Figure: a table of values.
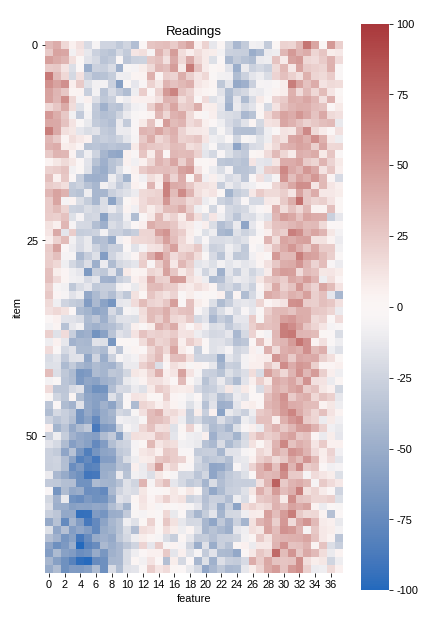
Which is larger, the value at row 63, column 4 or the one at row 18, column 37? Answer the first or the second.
the second
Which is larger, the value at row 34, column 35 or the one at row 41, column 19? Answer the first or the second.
the first
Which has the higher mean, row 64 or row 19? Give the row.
19
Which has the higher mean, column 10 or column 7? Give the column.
10
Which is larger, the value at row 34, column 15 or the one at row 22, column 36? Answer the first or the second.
the first
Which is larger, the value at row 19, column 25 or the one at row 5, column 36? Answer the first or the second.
the second
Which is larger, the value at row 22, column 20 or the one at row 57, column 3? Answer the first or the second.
the first
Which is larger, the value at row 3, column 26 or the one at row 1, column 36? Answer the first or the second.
the second
